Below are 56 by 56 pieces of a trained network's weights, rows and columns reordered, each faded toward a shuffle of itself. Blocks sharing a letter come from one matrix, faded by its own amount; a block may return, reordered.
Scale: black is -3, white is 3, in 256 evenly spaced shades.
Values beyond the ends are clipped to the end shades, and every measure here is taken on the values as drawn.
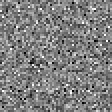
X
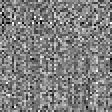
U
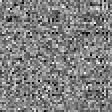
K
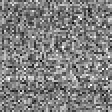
K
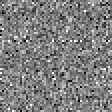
X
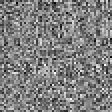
U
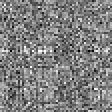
U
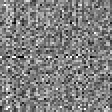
U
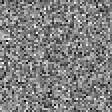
X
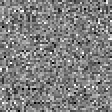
X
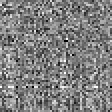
U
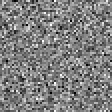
X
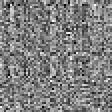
U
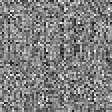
U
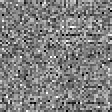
K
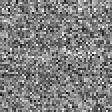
K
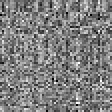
U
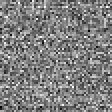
K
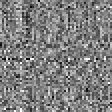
U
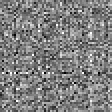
U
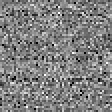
K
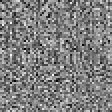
U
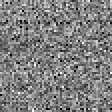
K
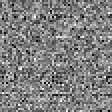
K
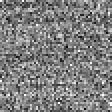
K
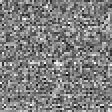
K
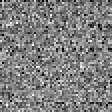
K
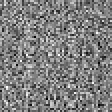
U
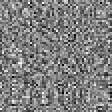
U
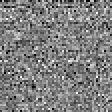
K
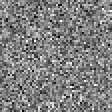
X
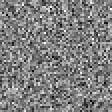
X
